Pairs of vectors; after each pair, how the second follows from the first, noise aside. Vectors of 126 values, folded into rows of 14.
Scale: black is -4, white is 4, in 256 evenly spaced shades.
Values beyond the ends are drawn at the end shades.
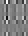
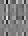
negated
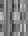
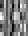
scaled up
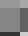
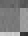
negated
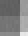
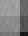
negated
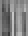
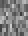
shuffled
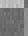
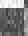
scaled up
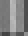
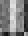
scaled up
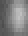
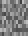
shuffled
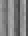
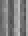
negated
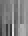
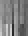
negated
